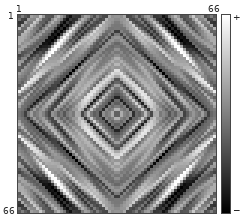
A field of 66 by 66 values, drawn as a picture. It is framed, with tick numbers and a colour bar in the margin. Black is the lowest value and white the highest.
Mirror symmetry: left to right and top to bottom. Seam: none. Slope: none. Odd rows or columns: none. Histogram: bell-shaped.
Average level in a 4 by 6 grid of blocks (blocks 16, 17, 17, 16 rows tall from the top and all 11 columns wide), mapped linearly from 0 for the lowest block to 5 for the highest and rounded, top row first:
011110
215512
215512
011110
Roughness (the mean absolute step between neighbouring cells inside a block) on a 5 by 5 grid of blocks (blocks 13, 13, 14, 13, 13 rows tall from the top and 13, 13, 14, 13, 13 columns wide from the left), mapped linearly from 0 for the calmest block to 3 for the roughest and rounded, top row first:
13031 | 11111 | 12321 | 11111 | 13031
